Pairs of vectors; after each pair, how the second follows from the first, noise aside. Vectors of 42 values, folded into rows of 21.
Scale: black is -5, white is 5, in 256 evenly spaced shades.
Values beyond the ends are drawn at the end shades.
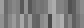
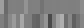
partly zeroed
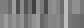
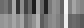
scaled up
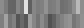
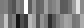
scaled up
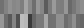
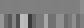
partly zeroed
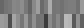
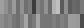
wrapped around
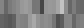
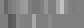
partly zeroed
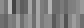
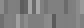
partly zeroed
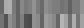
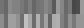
wrapped around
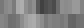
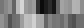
scaled up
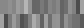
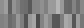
wrapped around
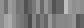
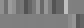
partly zeroed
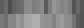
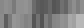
wrapped around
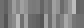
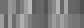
wrapped around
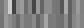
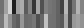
scaled up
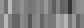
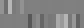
partly zeroed
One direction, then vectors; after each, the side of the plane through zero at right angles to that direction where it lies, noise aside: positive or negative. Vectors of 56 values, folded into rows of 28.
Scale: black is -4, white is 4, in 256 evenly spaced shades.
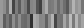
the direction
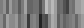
positive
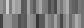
negative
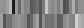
positive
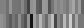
positive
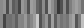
positive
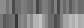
positive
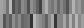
positive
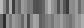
positive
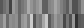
negative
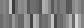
positive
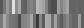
negative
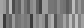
positive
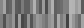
positive
